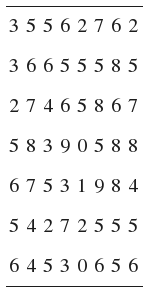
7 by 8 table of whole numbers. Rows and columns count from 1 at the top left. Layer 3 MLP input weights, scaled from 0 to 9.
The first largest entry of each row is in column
6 7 6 4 6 4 1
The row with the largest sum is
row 4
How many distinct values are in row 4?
5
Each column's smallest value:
2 4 2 3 0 5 5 2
